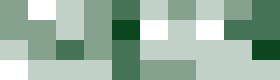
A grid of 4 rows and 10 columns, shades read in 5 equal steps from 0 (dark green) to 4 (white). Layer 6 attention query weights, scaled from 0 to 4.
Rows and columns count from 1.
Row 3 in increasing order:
0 1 1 2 2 3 3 3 3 3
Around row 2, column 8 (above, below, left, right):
3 3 3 1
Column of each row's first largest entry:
2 6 1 1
